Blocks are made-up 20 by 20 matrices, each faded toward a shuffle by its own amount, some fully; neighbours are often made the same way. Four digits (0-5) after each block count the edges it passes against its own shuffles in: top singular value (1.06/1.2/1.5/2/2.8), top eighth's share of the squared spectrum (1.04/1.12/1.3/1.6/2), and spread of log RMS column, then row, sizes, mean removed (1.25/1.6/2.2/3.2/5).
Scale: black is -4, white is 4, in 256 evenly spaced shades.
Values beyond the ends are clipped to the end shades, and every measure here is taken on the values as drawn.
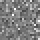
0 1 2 0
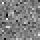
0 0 1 0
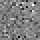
1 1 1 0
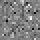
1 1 0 0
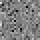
1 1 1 0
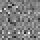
3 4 1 1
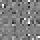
3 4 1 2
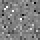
0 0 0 0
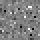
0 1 0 0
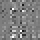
3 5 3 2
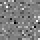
0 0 0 1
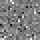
0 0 0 0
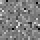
1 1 0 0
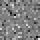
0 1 0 0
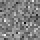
0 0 0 0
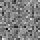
0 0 0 0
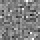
2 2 0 1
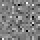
3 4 2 1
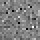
0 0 0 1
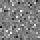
0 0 0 0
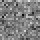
1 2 0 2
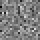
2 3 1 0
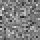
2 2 0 0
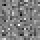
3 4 2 1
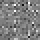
3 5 1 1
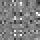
3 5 2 2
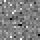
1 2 0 0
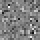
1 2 1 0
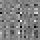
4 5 2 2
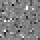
0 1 0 0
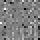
3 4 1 1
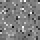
1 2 0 0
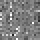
2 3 1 0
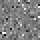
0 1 0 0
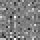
3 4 2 1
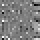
3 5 2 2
